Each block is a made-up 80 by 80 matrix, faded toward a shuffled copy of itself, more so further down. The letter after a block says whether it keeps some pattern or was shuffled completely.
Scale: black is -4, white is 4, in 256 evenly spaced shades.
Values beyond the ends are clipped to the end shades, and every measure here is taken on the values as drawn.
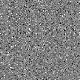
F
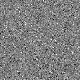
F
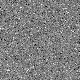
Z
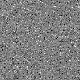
F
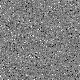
Z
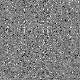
F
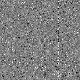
F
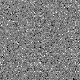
F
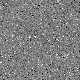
Z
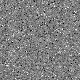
Z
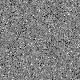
Z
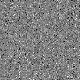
F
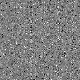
F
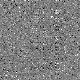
F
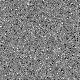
Z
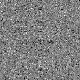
F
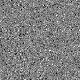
F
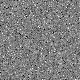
Z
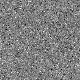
Z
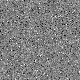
Z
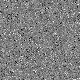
Z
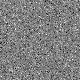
Z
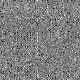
F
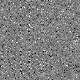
F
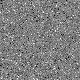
Z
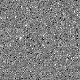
F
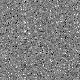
F
